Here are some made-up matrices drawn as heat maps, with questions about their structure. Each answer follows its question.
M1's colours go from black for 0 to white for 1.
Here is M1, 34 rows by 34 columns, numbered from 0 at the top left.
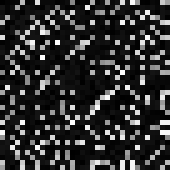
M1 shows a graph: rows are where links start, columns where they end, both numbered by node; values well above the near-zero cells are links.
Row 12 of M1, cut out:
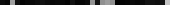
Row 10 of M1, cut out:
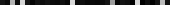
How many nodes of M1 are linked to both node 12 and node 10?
2
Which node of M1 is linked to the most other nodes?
node 32
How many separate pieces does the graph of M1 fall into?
2
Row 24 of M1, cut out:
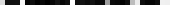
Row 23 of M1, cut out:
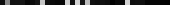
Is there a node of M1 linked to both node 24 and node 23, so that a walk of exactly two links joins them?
no
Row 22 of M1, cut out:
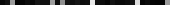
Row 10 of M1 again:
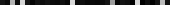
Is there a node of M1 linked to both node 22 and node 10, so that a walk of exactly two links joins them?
yes
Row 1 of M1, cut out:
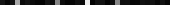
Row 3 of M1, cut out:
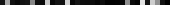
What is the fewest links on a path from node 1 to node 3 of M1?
1
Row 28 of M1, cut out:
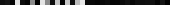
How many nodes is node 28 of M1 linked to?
8
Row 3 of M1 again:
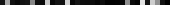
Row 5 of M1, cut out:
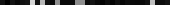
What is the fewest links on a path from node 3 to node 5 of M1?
2
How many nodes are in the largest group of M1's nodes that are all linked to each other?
7
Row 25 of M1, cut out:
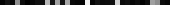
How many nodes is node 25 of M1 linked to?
8
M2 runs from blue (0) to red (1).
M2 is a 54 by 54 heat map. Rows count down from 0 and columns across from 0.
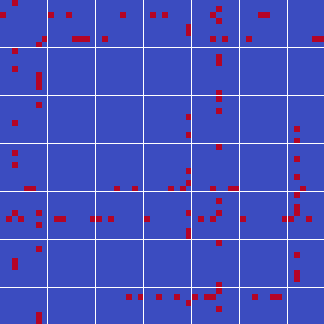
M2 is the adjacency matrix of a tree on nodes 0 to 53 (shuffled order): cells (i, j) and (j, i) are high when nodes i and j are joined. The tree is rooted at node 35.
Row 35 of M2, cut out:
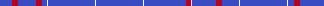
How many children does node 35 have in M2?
5
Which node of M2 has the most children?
36
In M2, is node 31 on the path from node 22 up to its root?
yes
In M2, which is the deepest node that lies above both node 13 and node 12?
6
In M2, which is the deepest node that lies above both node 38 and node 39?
31
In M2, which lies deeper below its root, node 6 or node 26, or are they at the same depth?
node 26
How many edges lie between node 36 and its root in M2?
1
